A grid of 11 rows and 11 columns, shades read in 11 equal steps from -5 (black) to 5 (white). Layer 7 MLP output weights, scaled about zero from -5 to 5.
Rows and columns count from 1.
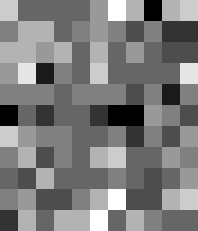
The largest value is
5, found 3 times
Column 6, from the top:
1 1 2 3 0 -3 -1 2 -1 2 5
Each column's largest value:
3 4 2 2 2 5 5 2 1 2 4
